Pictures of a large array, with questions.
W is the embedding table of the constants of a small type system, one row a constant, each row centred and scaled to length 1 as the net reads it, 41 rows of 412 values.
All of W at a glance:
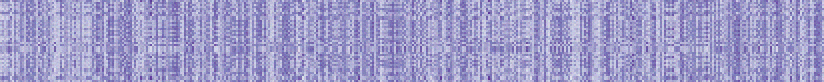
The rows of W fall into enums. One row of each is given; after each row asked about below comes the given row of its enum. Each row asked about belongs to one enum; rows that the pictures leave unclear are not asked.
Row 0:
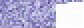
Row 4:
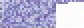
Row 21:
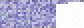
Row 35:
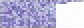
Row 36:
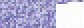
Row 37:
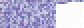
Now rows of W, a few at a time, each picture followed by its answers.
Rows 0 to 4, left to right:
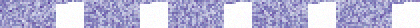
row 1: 35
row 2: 37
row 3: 35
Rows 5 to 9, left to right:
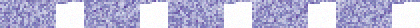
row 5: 37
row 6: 0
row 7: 35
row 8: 4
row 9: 4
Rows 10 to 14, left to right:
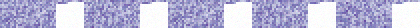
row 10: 36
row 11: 37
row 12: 36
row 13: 37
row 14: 35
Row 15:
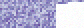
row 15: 36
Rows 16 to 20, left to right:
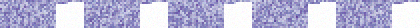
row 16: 37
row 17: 36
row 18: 35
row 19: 4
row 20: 37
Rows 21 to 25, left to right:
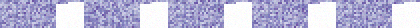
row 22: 35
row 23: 21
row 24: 21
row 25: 21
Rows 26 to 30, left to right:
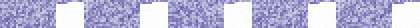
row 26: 36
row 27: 4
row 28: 35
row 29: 36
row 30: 4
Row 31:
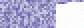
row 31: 37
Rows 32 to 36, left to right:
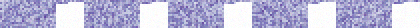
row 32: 4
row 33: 37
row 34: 35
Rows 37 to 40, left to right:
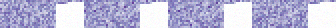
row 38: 0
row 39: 0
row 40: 36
